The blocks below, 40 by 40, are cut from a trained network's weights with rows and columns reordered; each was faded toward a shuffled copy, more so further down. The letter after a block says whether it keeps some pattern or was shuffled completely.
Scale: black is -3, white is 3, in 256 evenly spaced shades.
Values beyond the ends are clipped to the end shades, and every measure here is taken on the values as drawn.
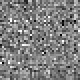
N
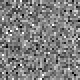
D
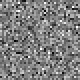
D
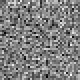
N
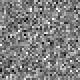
D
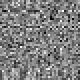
N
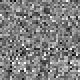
N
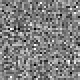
N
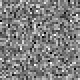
D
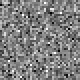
D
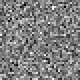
D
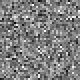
N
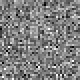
N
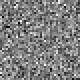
D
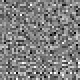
N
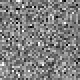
N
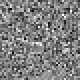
N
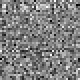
N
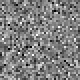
D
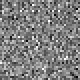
N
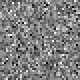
D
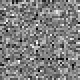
N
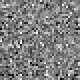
N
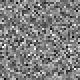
D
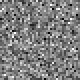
D
